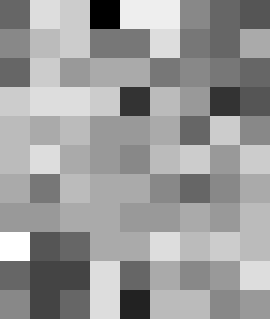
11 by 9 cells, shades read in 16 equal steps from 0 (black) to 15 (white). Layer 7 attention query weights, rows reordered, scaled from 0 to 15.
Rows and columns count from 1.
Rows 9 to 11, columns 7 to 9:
11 12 11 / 8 9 13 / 11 8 9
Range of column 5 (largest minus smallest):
12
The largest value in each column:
15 13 13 13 14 14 12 12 13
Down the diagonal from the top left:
6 11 9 12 9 11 6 9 11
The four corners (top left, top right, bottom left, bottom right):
6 5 8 9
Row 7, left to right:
10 7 11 10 10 8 6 8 10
